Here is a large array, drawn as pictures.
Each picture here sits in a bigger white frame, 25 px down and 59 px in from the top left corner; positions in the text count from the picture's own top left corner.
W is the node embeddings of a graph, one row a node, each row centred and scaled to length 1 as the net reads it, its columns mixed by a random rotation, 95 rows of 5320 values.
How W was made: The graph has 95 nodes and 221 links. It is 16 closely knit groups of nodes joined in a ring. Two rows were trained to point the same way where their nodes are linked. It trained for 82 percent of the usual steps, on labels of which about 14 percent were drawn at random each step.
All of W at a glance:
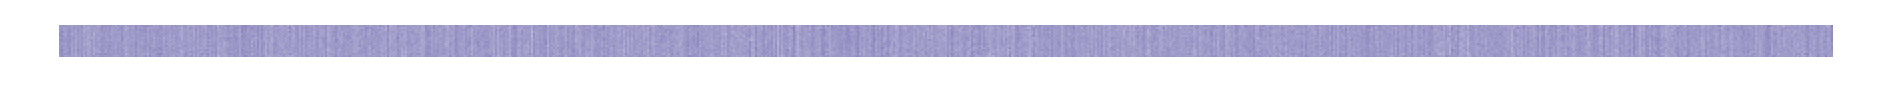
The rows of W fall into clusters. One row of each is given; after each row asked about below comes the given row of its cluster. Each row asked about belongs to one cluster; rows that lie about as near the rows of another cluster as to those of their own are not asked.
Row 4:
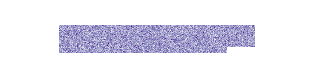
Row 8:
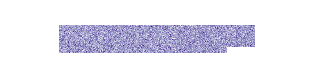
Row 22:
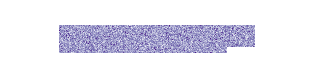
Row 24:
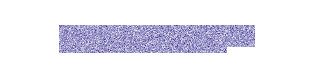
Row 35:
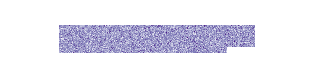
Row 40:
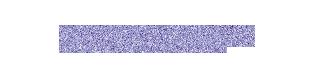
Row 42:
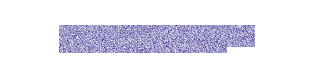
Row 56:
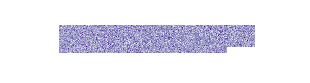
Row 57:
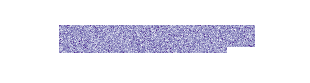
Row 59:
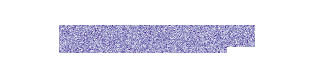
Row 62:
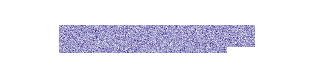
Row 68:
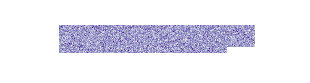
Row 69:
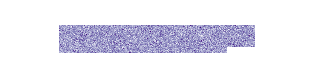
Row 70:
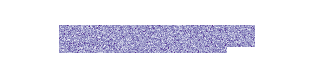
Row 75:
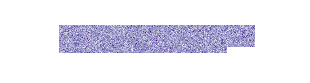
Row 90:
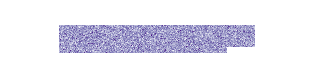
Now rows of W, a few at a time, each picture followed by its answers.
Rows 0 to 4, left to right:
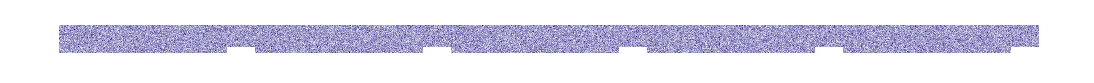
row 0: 70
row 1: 40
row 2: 57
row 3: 40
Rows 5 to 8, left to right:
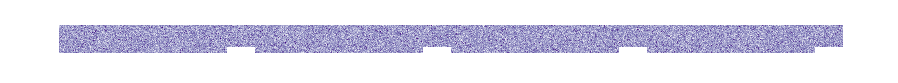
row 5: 62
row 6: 8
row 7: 70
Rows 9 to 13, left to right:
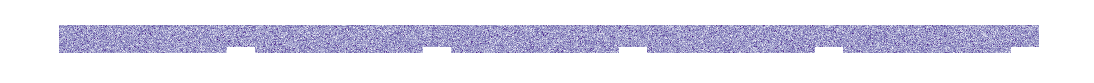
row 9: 4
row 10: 8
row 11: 90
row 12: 42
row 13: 69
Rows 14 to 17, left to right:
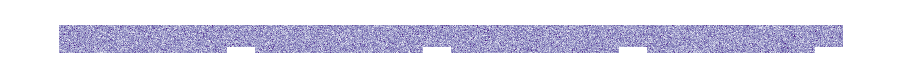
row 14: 70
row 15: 35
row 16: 62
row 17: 35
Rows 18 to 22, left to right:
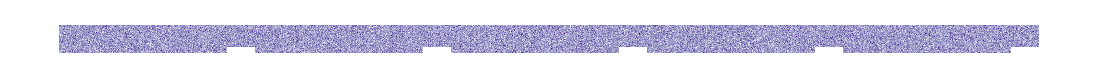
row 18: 56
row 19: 35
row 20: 8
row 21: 42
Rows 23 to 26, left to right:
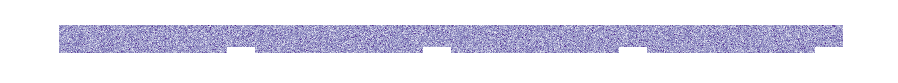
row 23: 75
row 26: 69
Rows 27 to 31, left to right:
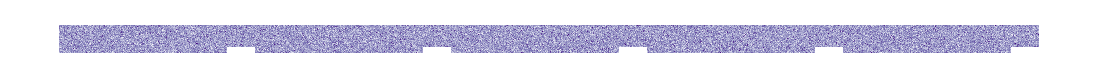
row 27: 35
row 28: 59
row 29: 69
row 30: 56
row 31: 59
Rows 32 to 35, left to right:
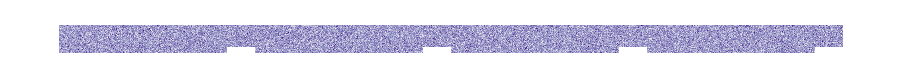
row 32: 8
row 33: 90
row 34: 35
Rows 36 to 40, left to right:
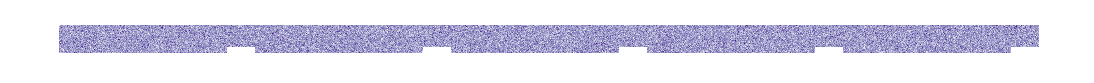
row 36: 62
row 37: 4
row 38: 62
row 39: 75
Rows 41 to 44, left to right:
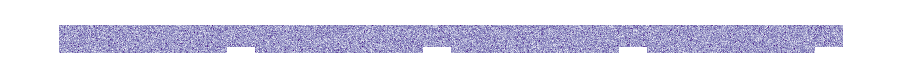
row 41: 70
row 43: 75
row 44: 40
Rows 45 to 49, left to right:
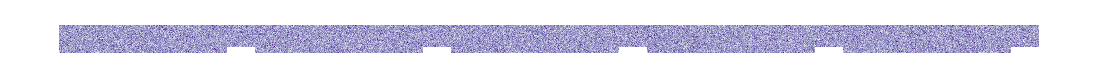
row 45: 40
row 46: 70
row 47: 4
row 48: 22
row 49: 56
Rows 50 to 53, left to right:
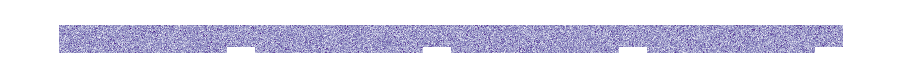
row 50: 70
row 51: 59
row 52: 56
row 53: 40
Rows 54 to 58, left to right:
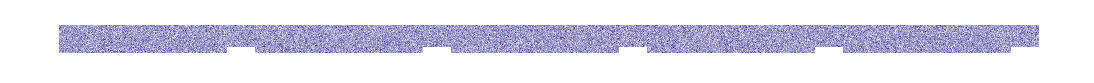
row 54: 24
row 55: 8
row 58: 4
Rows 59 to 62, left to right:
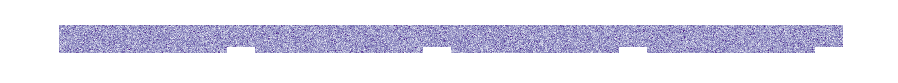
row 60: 57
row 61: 56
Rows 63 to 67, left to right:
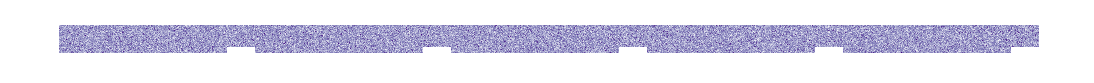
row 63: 68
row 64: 22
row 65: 56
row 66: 42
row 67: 75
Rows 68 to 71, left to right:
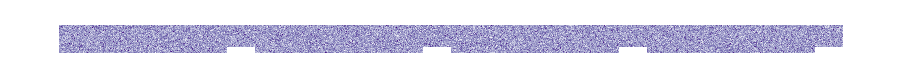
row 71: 42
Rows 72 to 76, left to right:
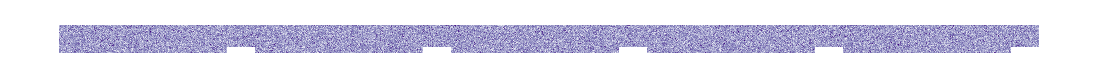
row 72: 75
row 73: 35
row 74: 90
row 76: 22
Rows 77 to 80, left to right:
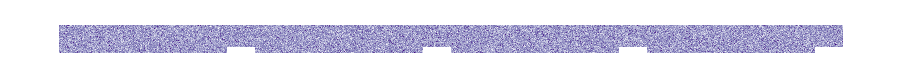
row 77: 57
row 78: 35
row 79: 90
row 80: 24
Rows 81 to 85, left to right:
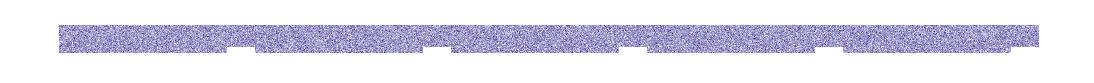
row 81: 68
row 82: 57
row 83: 24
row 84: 22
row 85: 69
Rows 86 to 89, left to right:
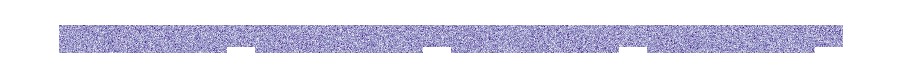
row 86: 56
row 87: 22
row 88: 42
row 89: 22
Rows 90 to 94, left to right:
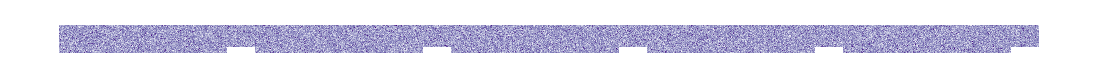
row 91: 57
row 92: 68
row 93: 90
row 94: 8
